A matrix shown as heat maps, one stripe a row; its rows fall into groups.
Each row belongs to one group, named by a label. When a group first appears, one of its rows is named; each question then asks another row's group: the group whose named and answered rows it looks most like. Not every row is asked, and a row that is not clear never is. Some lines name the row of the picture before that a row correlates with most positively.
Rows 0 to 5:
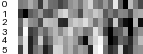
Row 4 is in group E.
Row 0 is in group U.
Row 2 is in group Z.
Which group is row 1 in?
E
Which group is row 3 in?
E
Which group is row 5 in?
E
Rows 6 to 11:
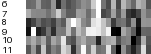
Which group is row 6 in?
U
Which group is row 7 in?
Z
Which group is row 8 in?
E
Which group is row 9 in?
E
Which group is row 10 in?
Z
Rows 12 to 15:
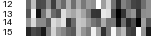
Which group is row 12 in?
E
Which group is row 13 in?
E
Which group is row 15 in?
U
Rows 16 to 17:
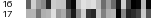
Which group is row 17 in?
Z
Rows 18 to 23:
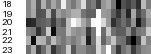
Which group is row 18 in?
Z
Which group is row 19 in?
E
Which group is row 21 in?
E
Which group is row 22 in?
Z
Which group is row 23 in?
E
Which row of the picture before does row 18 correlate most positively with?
17
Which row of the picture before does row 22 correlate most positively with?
17
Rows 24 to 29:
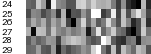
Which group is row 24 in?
Z
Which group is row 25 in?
U
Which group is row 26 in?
Z
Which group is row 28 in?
E
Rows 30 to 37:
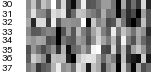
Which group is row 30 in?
Z
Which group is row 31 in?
Z
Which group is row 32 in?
Z
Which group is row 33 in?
U
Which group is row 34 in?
U
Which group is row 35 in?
U
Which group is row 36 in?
Z
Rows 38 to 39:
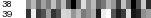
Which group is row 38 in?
Z
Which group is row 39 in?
E
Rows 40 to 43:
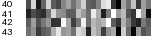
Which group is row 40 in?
E
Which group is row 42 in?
E
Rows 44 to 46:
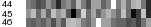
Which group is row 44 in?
U
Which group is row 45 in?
Z
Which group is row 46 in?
E
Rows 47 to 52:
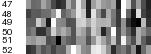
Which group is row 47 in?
U
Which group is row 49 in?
Z
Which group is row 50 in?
U
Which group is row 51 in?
U
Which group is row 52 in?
E
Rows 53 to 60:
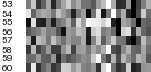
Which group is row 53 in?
E
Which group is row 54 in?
Z
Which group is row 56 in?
U
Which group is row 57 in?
Z
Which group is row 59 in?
U
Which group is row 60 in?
E
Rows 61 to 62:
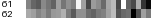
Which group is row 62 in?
Z
